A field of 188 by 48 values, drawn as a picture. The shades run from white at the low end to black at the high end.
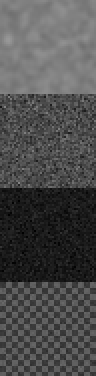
The table splits into 4 rows of 1 panel. Panel 1,1: middling, blotchy, faint in contrast. Panel 2,1: high, fine-grained. Panel 3,1: very high, fine-grained, faint in contrast. Panel 4,1: high, checkered.
